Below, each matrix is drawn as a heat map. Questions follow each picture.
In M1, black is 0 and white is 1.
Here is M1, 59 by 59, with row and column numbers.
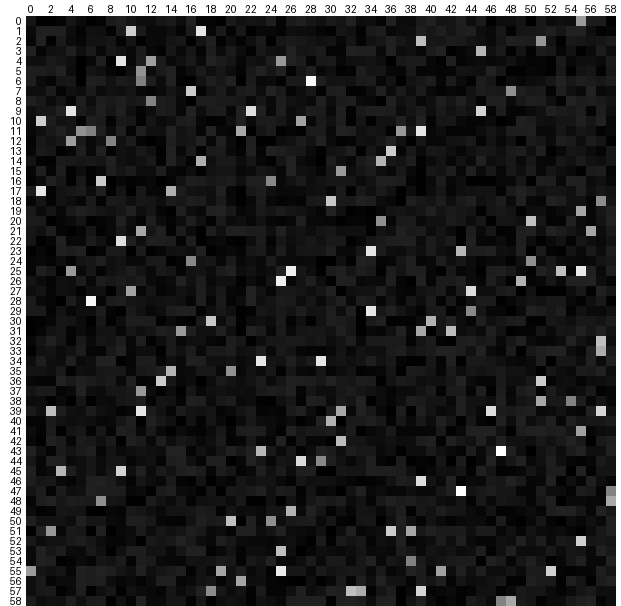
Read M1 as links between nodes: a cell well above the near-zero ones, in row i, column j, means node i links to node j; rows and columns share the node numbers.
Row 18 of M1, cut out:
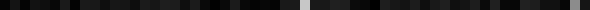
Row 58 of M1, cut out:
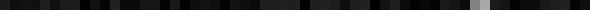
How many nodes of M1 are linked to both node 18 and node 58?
0
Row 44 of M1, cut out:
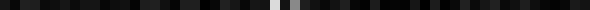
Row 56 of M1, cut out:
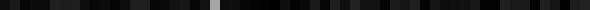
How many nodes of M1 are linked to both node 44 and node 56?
0
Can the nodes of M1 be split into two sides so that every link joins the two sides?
no
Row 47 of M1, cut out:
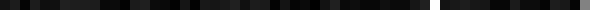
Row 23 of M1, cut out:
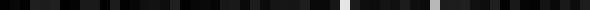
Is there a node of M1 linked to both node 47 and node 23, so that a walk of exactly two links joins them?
yes
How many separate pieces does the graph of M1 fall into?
3
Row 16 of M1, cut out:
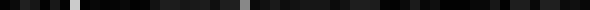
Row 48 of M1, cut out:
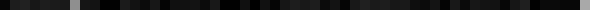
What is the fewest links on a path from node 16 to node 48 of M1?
2
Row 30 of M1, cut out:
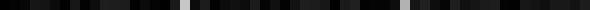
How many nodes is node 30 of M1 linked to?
2
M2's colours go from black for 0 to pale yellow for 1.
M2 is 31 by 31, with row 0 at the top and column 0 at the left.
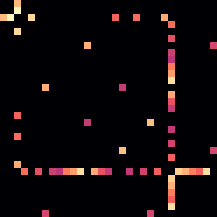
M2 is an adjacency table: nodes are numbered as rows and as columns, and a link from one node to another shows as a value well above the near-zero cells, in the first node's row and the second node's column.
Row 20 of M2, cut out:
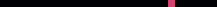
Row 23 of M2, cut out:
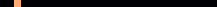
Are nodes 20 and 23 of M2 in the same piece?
no
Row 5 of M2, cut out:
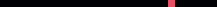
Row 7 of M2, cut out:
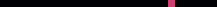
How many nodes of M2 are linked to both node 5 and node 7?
1
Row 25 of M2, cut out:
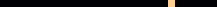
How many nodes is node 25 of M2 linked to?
1
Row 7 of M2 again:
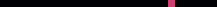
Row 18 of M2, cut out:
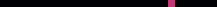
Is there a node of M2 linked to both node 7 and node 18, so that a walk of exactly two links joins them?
yes
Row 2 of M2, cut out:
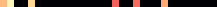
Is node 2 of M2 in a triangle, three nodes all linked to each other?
no
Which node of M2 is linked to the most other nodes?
node 24
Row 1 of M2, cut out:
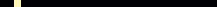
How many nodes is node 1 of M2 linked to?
1
